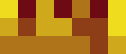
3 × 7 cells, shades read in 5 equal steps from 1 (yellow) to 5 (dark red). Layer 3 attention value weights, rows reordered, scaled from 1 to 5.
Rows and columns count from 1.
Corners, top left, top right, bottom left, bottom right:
1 1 3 2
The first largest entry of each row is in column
2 2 6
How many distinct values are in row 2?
3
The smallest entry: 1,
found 3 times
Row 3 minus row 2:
1 -1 1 1 -1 0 1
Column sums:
6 12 7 10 10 13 4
